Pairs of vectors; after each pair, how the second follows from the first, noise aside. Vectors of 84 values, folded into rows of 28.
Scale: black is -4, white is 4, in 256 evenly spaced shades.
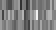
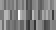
reversed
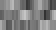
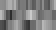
reversed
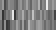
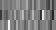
reversed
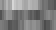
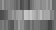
wrapped around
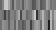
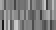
wrapped around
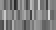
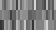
wrapped around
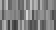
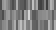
reversed
